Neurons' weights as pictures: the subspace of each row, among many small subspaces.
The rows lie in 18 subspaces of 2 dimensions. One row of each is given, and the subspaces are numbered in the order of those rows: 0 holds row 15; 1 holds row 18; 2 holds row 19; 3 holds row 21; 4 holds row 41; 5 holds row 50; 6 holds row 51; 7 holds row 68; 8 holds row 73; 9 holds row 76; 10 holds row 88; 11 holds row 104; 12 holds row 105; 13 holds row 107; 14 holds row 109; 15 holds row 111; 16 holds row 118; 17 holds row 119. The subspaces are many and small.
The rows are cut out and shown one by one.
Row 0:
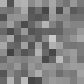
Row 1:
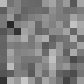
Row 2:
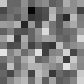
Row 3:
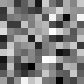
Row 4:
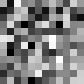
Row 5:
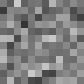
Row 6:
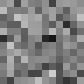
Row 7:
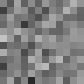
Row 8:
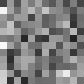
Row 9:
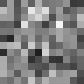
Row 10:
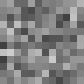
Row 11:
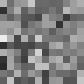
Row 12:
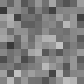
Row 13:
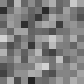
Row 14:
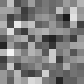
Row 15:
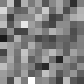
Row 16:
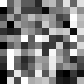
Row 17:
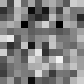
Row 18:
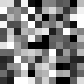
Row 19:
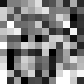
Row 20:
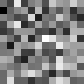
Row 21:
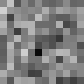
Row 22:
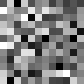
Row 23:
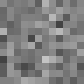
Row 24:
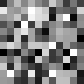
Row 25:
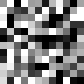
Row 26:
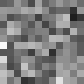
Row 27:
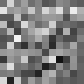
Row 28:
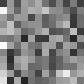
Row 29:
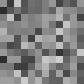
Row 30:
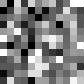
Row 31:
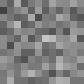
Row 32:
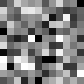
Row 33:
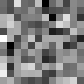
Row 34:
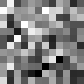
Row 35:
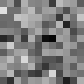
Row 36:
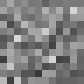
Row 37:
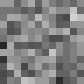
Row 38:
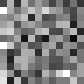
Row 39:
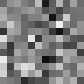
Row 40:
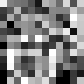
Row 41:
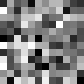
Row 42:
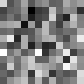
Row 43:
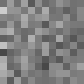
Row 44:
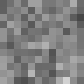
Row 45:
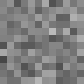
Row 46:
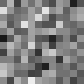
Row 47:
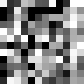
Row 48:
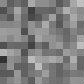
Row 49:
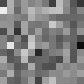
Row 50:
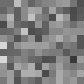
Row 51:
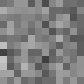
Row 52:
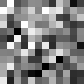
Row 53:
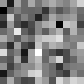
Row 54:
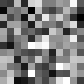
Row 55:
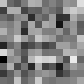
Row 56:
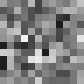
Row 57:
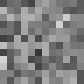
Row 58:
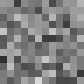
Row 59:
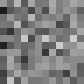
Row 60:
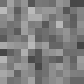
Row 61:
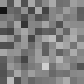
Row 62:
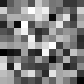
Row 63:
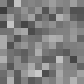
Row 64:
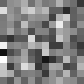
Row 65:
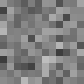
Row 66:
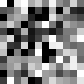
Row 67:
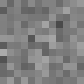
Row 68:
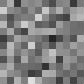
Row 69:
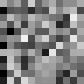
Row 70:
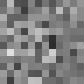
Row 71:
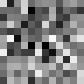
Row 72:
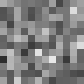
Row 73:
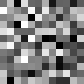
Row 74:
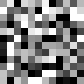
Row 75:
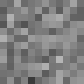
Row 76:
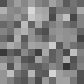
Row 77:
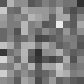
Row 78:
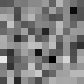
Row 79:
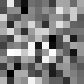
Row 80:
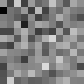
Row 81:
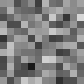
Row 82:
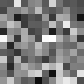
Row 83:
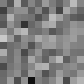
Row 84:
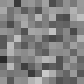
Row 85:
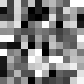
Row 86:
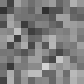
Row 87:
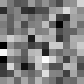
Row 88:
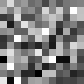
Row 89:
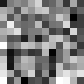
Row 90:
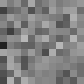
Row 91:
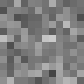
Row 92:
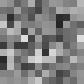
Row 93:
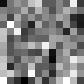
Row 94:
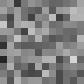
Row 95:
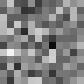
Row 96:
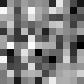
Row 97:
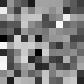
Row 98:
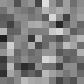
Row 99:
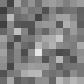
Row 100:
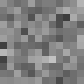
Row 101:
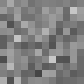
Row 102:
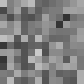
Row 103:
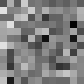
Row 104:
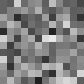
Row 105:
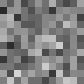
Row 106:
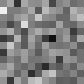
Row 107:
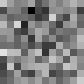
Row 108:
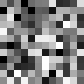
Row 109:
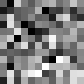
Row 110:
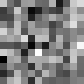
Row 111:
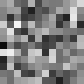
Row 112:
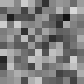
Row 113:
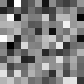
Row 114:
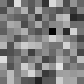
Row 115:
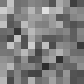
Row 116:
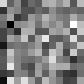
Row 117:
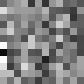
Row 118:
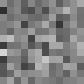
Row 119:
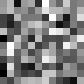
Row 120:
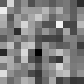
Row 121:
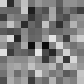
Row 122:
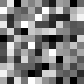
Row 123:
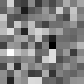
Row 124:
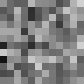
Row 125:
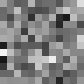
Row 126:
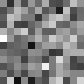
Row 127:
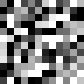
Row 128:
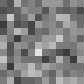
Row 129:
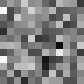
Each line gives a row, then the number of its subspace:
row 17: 15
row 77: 3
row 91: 11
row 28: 2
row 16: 2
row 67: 16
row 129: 12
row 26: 8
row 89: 2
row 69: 8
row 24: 9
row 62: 13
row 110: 14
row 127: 7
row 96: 10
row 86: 14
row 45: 6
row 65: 12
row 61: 6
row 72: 10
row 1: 1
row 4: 15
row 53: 3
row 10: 15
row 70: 13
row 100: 7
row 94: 5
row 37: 8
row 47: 14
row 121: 9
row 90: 8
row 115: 14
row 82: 11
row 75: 0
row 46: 7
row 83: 0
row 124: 5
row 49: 10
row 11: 4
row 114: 6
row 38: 2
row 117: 6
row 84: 16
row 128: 3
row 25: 0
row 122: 7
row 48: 5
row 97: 4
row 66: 13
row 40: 2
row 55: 3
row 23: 17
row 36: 10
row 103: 1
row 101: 10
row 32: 11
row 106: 16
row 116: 1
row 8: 2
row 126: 4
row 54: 1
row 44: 1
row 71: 9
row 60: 5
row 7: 0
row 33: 17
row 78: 10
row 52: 14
